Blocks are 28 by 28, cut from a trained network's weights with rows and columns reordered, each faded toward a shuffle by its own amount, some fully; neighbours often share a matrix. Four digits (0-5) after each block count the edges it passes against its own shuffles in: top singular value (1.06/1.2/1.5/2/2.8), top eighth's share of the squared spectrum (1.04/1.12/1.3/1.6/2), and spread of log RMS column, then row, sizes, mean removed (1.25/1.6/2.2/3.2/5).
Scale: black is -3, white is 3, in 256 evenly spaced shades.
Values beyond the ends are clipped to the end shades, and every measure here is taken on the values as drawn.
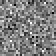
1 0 0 0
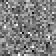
1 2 0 0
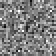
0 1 0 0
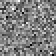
0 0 0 0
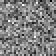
0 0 0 0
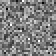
0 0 0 0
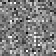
2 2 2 1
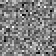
0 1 0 0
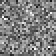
0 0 0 0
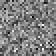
0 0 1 0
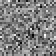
1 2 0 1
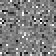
2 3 0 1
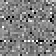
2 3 0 1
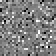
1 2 0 1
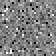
1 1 0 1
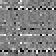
3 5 0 3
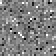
0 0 0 0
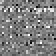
3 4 0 2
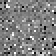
2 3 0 2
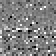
3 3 0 2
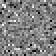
1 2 0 0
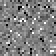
1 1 0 0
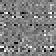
3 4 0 3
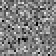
2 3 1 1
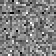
1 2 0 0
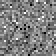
0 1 0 0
